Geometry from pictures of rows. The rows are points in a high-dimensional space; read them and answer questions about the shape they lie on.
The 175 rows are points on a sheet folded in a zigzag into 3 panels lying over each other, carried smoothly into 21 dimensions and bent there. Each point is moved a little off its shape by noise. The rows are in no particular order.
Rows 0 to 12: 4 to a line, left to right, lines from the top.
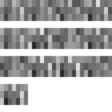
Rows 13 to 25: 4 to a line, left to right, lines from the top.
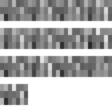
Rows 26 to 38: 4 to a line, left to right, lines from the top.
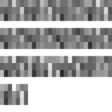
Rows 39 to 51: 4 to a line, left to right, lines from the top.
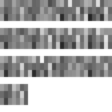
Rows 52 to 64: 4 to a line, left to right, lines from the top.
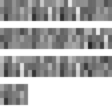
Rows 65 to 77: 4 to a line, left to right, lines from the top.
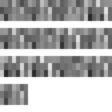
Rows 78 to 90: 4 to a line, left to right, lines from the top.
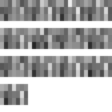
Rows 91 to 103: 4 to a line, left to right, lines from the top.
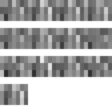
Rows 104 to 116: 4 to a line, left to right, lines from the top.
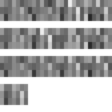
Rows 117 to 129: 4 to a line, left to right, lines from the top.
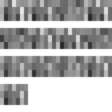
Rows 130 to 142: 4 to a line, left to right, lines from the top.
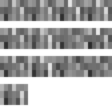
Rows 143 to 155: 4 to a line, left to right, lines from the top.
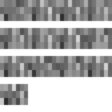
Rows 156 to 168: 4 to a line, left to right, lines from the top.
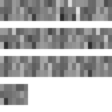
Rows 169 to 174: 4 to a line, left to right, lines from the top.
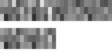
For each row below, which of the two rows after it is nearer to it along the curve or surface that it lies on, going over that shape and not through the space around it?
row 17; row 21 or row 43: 43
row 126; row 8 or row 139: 139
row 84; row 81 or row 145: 81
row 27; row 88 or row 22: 22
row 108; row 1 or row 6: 1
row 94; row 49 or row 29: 49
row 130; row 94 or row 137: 137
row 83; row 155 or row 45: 45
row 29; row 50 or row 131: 131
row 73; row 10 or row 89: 10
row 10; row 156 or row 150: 156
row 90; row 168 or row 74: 74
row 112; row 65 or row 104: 104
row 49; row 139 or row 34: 139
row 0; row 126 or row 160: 160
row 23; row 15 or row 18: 15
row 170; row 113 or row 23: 113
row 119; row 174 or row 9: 174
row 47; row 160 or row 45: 160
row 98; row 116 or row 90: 116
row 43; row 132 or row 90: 90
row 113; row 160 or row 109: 160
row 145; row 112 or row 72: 112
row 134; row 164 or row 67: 67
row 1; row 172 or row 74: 172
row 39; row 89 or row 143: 143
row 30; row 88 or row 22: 22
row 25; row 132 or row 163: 132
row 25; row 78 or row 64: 78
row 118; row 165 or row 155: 155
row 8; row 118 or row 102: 102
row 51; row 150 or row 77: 150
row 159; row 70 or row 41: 70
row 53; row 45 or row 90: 45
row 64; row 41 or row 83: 83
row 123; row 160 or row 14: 160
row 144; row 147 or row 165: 165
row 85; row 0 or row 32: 0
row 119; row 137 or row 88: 88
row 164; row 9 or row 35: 35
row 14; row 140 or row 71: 140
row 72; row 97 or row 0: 97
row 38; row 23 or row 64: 23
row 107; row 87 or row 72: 87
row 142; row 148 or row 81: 148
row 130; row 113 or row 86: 86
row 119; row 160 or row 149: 160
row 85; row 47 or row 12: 12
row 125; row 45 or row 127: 45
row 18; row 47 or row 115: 47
